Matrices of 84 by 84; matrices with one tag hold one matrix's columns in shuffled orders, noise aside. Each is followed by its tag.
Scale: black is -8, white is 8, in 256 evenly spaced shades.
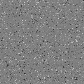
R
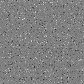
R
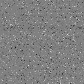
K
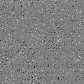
R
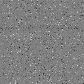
K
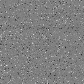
K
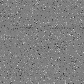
K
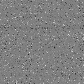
K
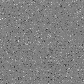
R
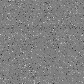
K
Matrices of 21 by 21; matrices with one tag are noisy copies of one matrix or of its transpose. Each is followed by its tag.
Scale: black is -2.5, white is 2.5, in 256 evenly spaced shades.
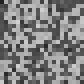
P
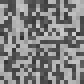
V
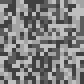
V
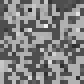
P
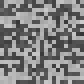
V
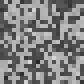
P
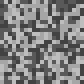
P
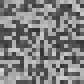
V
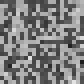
V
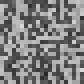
V
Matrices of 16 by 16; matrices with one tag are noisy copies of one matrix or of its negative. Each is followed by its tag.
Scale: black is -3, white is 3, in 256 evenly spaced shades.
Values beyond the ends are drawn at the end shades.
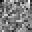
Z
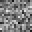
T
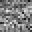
T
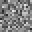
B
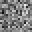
B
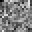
Z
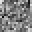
Z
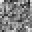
Z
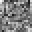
Z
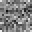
T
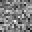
T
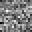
T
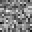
T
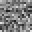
T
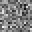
B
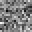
T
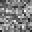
T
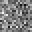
B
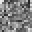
Z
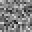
T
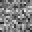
T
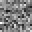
T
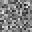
B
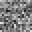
T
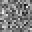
B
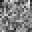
Z
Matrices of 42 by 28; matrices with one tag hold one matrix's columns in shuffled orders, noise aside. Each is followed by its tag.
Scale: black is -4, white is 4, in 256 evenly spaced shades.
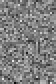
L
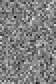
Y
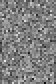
L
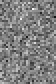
Y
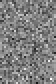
L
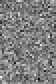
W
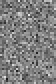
W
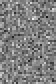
Y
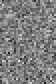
L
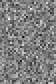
Y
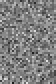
L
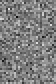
Y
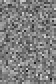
W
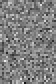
L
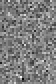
W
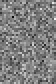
Y
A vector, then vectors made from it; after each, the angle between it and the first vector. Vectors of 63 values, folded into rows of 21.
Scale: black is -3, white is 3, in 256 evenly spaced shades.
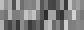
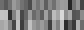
partly opposed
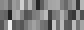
partly opposed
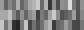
partly aligned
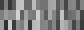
orthogonal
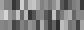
orthogonal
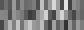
nearly opposite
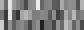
partly aligned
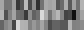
partly opposed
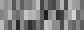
nearly parallel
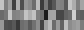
nearly parallel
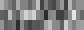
nearly parallel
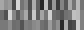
partly aligned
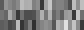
orthogonal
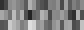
partly opposed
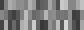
orthogonal
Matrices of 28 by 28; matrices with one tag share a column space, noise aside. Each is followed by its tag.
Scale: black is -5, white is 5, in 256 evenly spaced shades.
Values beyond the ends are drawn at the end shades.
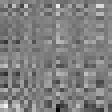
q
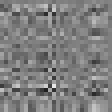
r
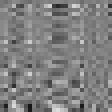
q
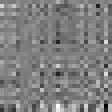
q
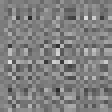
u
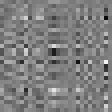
u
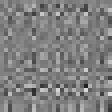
r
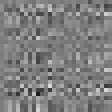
r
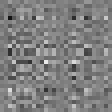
u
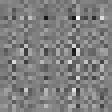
u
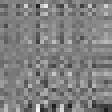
q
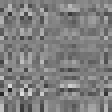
r
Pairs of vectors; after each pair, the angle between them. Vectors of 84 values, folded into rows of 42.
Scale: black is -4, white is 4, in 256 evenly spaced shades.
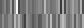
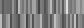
partly opposed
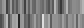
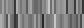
partly opposed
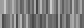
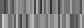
nearly opposite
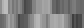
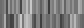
partly opposed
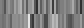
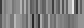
partly aligned
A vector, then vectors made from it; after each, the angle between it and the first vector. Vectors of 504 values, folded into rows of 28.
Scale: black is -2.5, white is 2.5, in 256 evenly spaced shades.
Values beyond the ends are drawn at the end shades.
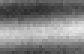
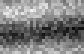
nearly opposite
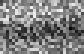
partly opposed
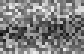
partly opposed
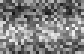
partly aligned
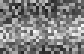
partly aligned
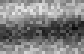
nearly opposite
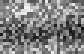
partly opposed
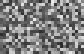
orthogonal
